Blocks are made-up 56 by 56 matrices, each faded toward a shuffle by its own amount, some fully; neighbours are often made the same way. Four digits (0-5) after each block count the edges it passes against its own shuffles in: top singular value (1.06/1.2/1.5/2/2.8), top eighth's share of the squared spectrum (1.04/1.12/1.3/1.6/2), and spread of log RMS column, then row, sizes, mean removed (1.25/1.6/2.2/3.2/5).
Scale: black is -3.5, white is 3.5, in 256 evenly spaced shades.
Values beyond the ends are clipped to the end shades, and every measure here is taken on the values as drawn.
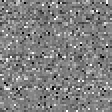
1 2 0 2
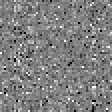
3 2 1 0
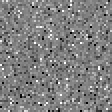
0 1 0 0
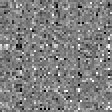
4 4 2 2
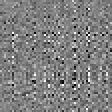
4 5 3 2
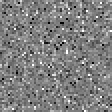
0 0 0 0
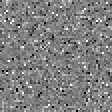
0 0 0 0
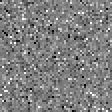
0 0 0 0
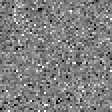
1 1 0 0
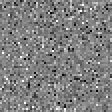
2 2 0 0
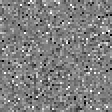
0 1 0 0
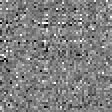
4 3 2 2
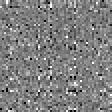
4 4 2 2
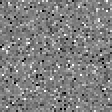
0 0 0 0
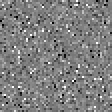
1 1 0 0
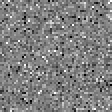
2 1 0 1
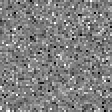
0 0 0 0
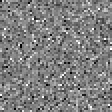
1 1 0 1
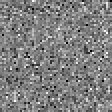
2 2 0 0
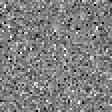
0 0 0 0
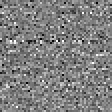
3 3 0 2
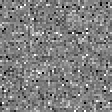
2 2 0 1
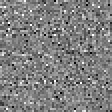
2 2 0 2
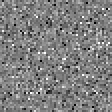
2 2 0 1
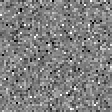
1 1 0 0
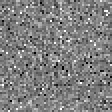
1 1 0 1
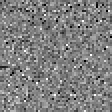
1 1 0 1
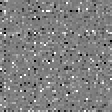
2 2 1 2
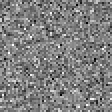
0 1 1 0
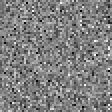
1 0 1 0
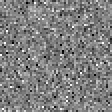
0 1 0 0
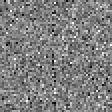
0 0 2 0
